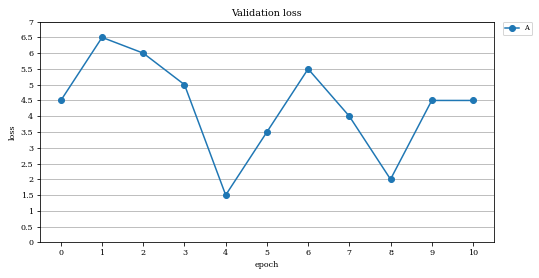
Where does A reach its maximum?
1
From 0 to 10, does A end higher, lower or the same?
the same
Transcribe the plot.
Title: Validation loss
x-axis: epoch, ticks 0 1 2 3 4 5 6 7 8 9 10
y-axis: loss, ticks 0 0.5 1 1.5 2 2.5 3 3.5 4 4.5 5 5.5 6 6.5 7
Legend: A
Values:
A: 4.5 6.5 6 5 1.5 3.5 5.5 4 2 4.5 4.5
